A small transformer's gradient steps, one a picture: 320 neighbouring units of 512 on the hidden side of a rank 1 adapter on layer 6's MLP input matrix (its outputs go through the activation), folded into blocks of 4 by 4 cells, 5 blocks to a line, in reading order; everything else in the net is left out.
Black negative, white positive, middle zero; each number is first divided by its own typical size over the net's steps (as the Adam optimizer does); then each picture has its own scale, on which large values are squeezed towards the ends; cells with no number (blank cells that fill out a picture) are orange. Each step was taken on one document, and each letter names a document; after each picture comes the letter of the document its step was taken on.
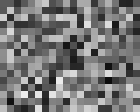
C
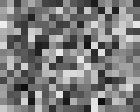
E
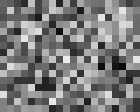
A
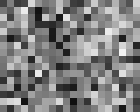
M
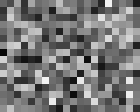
A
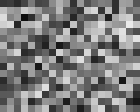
E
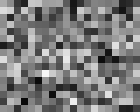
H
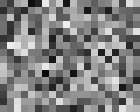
M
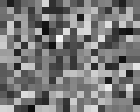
C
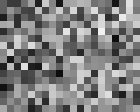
E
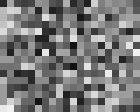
C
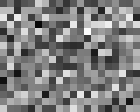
C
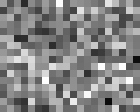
A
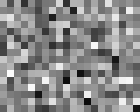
A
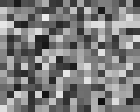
E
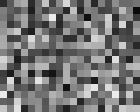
M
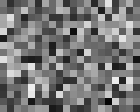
A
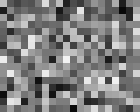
H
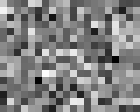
H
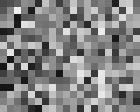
E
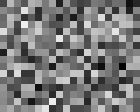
A
